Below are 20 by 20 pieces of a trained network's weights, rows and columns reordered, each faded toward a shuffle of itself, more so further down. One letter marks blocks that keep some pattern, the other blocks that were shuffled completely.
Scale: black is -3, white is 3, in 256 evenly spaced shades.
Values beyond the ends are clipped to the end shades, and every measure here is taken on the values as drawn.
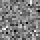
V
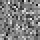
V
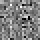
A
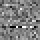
A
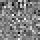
A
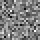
V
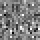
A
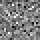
V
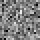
V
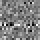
A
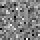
V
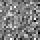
V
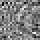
A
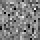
V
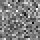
V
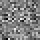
A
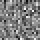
A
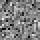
V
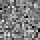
V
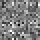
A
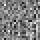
A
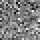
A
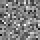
V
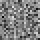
A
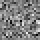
A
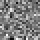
A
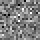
V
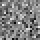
V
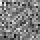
A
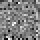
A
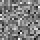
A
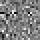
A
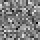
A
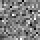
V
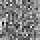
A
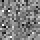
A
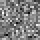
V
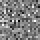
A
